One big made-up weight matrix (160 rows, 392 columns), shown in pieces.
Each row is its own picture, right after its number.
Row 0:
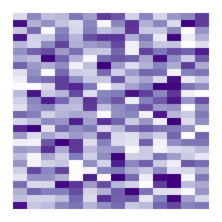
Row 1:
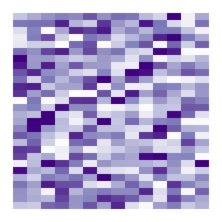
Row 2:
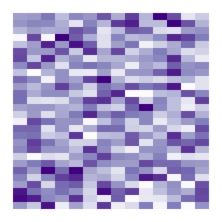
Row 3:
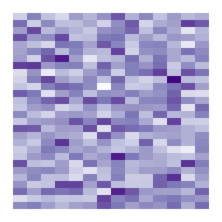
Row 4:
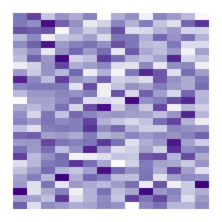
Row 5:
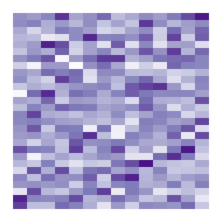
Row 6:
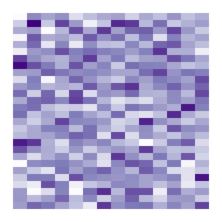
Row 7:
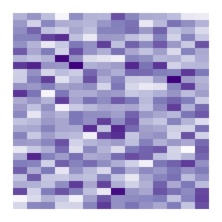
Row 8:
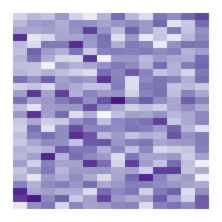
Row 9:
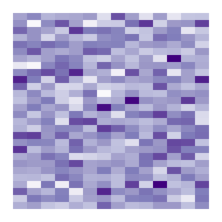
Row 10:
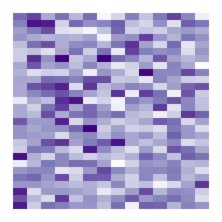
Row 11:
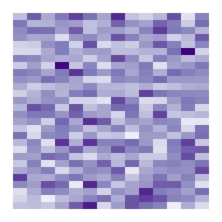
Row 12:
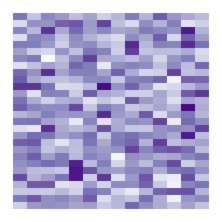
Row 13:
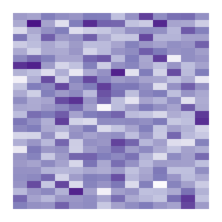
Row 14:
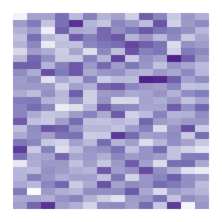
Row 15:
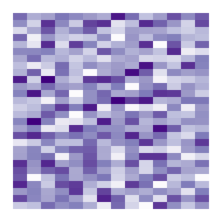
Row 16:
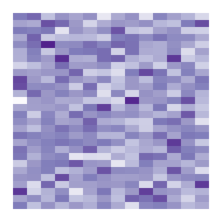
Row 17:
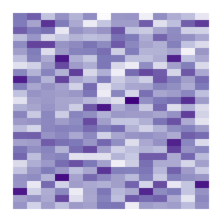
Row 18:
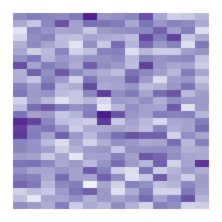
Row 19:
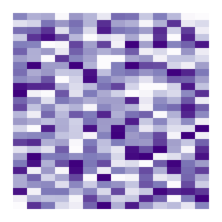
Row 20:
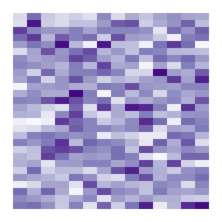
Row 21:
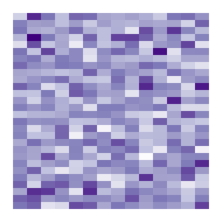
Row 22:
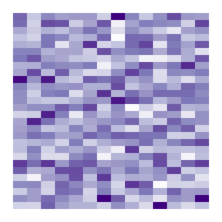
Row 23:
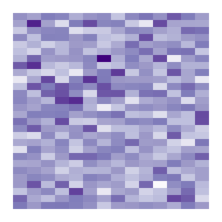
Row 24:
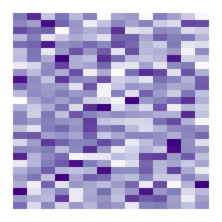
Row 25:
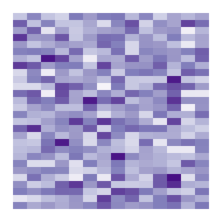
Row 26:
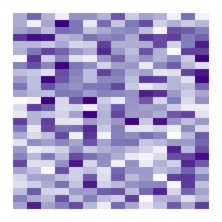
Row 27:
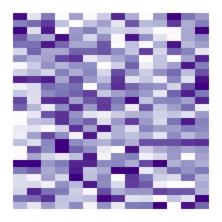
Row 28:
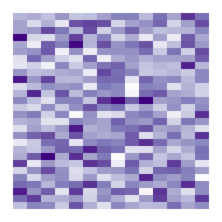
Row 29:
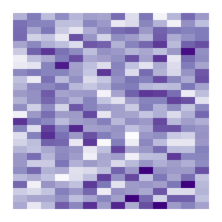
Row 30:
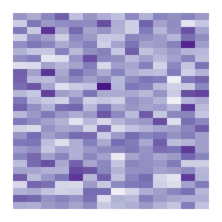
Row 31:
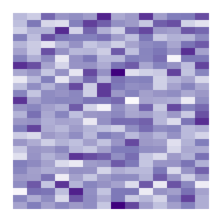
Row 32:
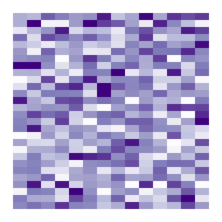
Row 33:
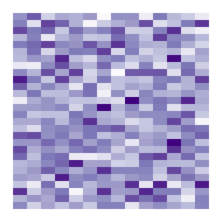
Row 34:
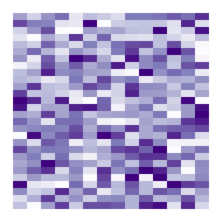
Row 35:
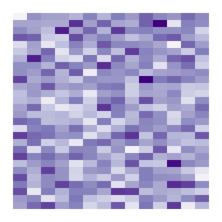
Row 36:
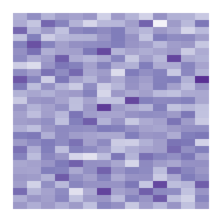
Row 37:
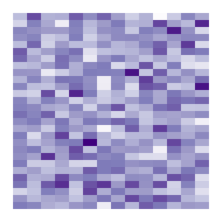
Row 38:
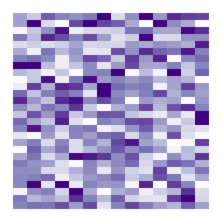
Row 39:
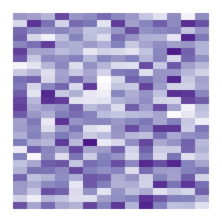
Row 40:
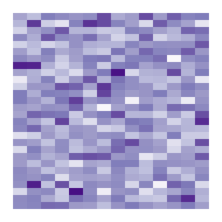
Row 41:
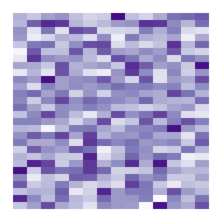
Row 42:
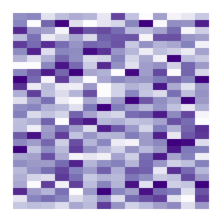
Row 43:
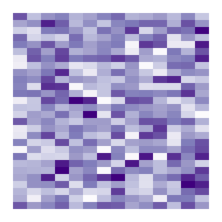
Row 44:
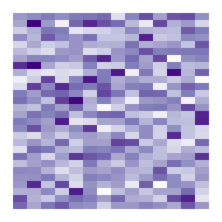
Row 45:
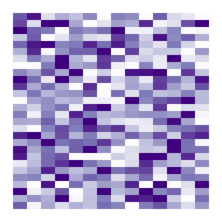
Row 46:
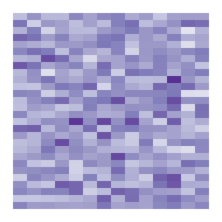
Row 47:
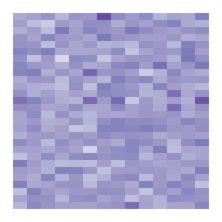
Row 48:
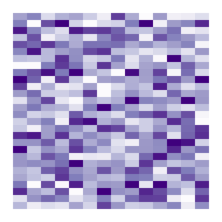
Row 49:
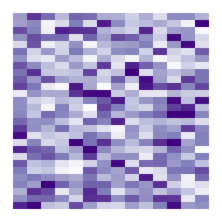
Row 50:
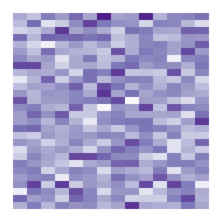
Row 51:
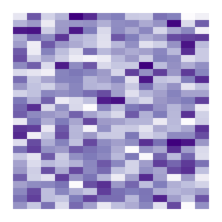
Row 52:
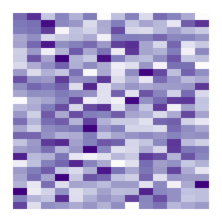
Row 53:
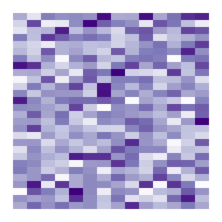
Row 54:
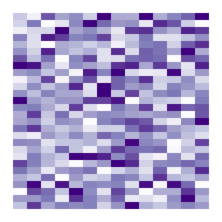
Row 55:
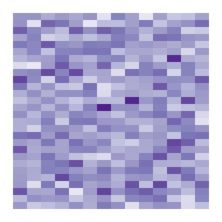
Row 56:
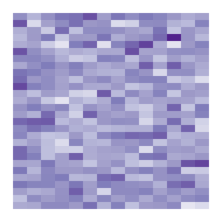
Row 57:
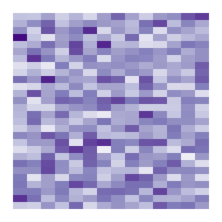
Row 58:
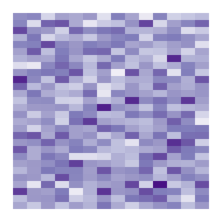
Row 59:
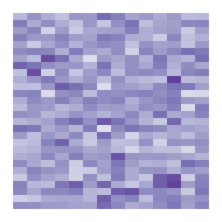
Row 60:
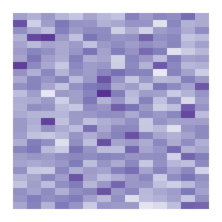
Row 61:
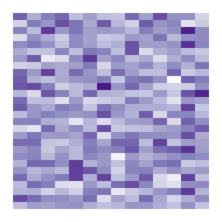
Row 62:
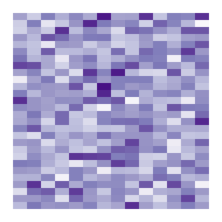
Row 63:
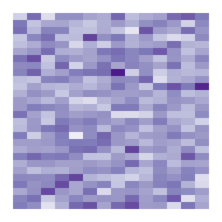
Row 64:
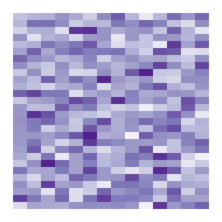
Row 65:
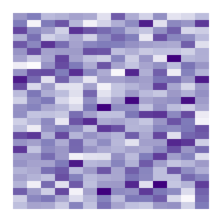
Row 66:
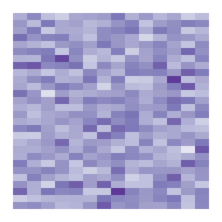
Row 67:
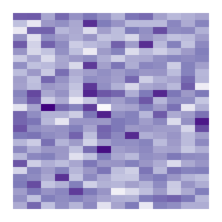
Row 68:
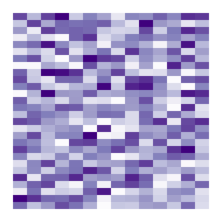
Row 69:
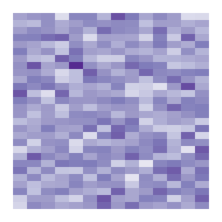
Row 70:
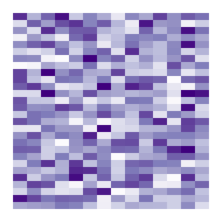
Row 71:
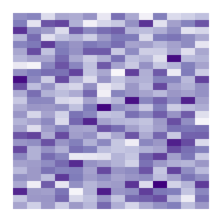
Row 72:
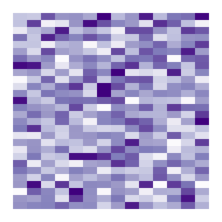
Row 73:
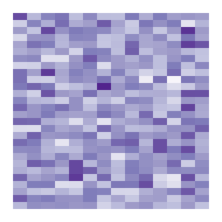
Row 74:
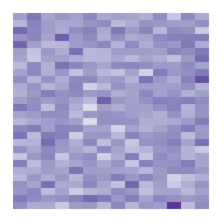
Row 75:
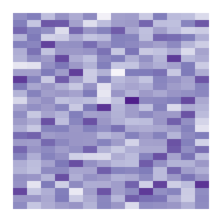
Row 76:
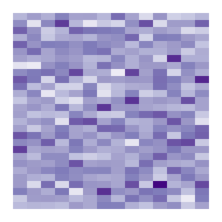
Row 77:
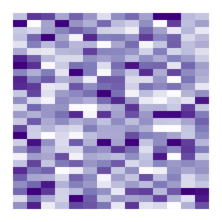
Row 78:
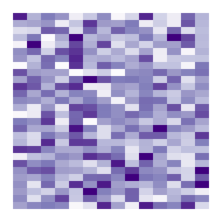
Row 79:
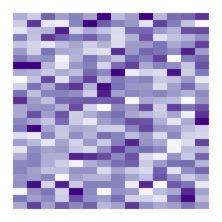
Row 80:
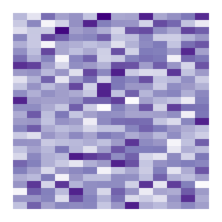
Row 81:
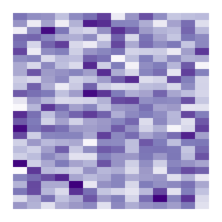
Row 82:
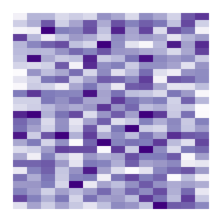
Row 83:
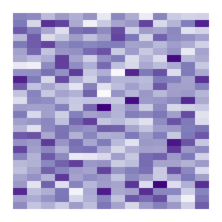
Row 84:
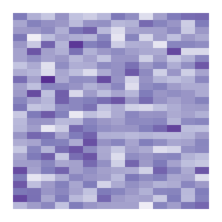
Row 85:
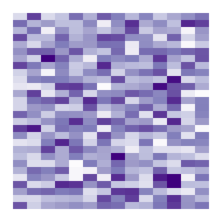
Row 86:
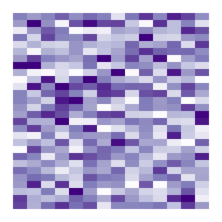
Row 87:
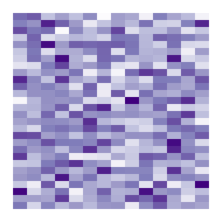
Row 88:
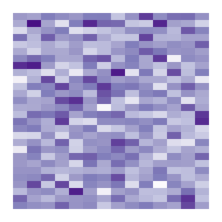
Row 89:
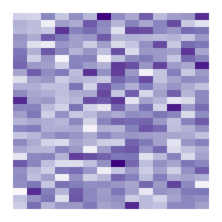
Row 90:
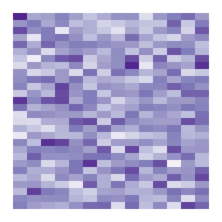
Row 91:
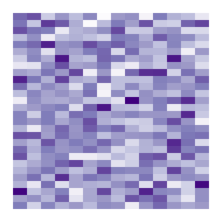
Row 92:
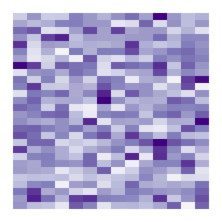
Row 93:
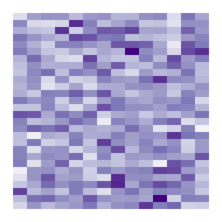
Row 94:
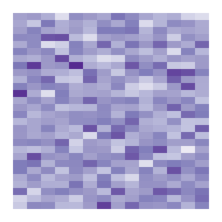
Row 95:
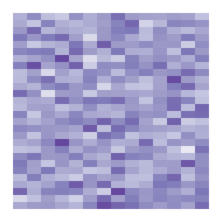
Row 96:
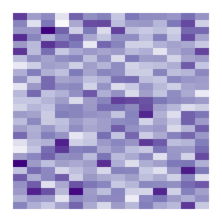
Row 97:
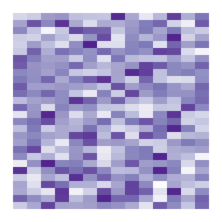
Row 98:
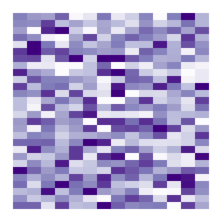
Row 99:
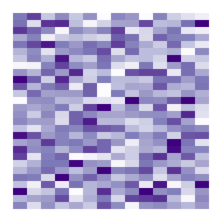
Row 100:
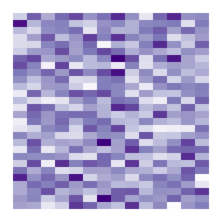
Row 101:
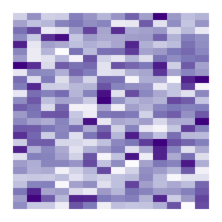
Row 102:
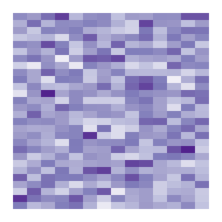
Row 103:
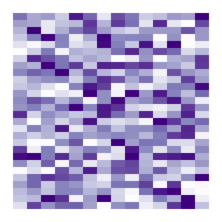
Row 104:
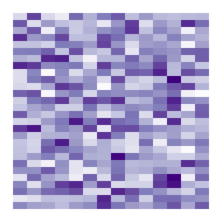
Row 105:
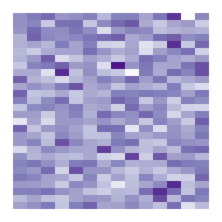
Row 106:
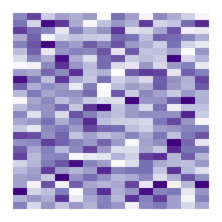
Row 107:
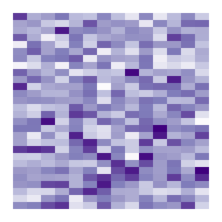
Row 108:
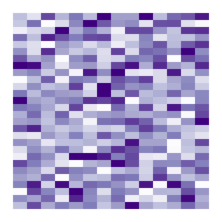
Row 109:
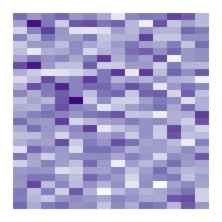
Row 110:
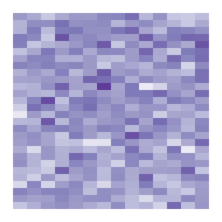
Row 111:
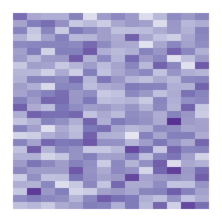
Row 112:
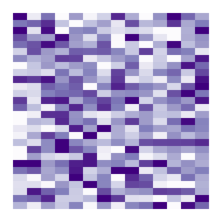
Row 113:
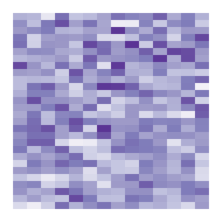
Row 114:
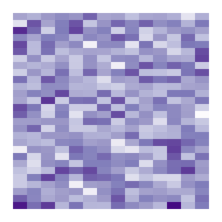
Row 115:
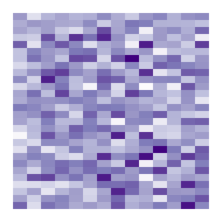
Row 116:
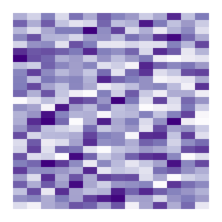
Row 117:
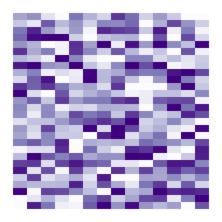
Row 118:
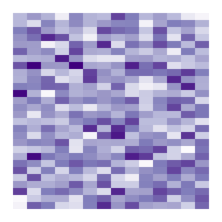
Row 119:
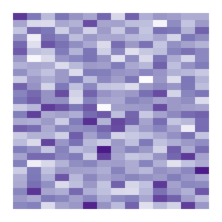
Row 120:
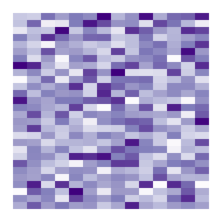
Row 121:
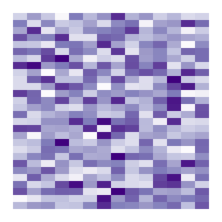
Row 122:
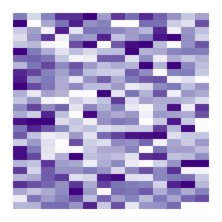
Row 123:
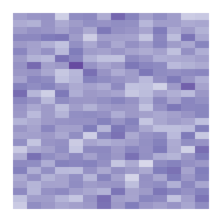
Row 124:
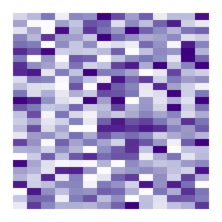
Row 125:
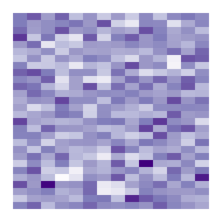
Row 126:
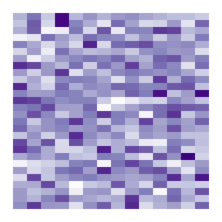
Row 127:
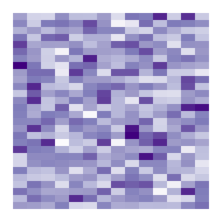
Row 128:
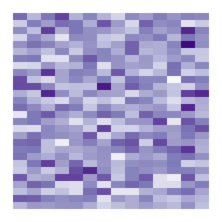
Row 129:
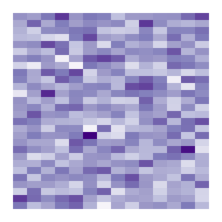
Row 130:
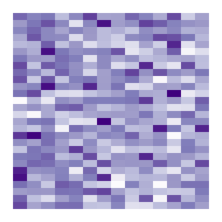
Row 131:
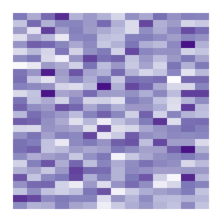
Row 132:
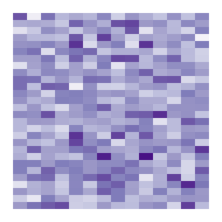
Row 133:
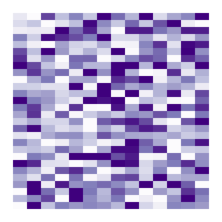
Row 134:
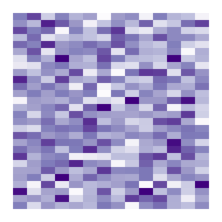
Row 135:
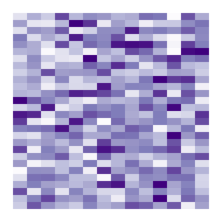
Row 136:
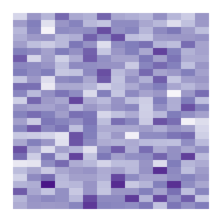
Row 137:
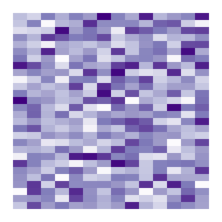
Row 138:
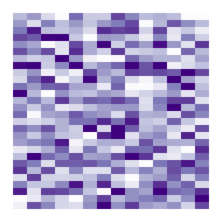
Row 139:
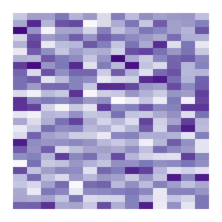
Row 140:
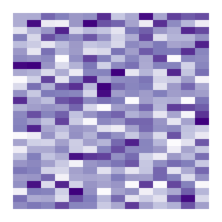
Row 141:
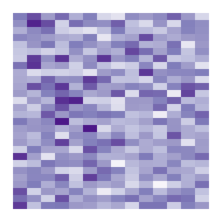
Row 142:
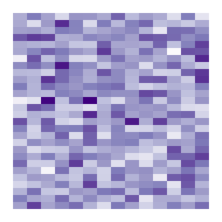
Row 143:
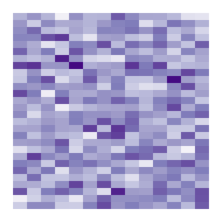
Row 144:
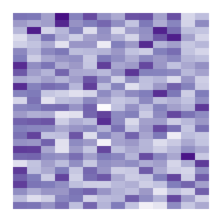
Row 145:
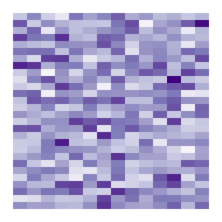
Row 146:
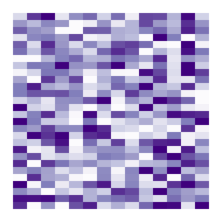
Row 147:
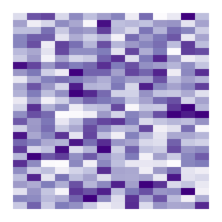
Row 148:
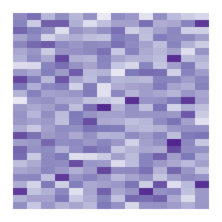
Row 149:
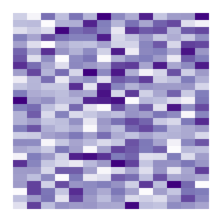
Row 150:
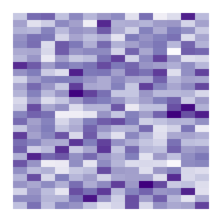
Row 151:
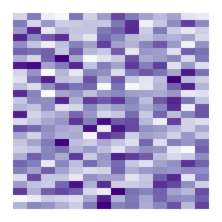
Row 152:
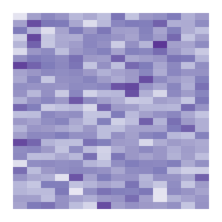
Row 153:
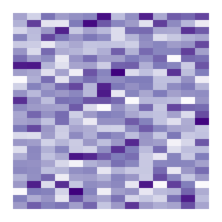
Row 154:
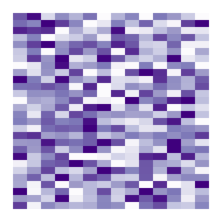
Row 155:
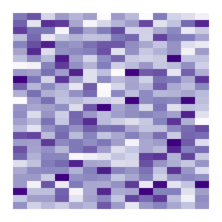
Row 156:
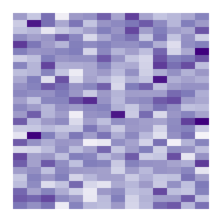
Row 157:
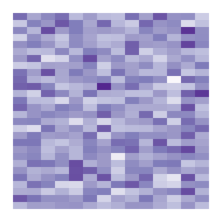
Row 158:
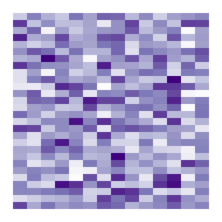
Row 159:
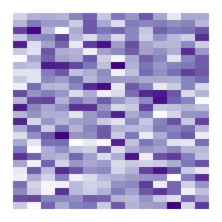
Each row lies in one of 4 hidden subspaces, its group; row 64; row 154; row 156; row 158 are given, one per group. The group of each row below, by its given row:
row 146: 156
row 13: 154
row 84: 64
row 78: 156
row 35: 64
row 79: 154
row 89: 154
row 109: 154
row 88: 154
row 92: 156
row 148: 154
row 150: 156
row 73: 158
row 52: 154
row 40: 154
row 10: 154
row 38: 154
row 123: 158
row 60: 156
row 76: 154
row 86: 154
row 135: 64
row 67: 64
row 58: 154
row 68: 158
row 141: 154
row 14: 64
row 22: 64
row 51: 156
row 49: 156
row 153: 154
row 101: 156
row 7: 158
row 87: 154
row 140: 154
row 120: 154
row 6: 64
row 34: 156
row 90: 64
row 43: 156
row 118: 158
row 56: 64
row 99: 154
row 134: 154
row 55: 154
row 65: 154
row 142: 156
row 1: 64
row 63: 156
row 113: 156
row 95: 158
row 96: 64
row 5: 158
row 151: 158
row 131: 158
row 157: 158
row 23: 154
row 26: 156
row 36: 154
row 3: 158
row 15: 64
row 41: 64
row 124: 154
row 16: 154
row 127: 156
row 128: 158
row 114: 156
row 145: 158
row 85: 158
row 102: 158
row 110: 156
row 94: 158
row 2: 156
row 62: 154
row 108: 154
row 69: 158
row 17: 154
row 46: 158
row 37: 156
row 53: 154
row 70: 158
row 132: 156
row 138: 158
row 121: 158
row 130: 64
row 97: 64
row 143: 158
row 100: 156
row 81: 64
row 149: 154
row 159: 156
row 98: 156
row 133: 154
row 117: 158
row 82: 64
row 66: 158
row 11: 156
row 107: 156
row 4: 154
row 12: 158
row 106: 154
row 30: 158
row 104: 158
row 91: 154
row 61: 158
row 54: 154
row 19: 158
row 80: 154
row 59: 158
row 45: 154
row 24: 154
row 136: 64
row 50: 154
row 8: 64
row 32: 154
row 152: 64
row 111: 64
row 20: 64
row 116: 64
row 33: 154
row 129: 158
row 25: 158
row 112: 64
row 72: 154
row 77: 156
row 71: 154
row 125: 156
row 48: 154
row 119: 64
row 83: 154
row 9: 154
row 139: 64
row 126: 64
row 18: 64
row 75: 154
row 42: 154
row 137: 154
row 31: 154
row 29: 156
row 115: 156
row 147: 156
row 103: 156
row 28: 64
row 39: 156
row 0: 158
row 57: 64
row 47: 154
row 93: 64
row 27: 64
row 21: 156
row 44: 154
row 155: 154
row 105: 156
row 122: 64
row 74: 156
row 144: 64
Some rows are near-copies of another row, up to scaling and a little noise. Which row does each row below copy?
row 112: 27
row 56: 122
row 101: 92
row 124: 47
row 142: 26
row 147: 150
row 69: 123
